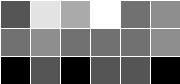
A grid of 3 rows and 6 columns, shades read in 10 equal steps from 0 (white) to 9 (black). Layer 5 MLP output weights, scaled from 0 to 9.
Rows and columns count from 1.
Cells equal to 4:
3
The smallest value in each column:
5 1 3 0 5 4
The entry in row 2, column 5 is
5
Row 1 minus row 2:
1 -3 -2 -5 0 0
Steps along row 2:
down up same same down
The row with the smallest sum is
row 1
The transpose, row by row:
6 5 9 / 1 4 6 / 3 5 9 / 0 5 6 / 5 5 6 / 4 4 9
